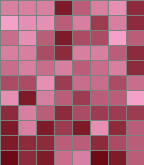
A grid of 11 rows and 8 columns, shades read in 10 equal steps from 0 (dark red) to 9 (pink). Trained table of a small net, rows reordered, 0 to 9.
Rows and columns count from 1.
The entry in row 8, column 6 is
3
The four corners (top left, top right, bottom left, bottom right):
7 2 0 5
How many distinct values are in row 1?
5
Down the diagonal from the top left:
7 8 5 2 5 6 5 3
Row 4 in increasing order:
2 2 4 5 7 7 7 7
